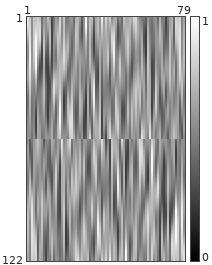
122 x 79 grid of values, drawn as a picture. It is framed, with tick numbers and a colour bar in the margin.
Slope: none. Histogram: bell-shaped. Symmetry: a half turn. Grain: streaks running down.
